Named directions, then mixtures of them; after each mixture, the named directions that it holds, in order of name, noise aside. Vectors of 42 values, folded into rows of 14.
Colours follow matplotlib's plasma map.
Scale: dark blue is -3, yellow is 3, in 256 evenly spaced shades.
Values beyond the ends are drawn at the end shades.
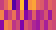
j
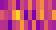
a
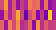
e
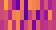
e, j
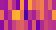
a, j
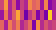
e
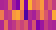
a, j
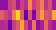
a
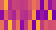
a, e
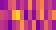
a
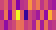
a, e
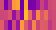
e, j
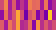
e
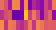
a, j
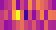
a, e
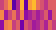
j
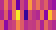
a, e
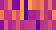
a, j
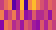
j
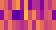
a, j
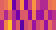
a, j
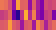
a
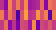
e
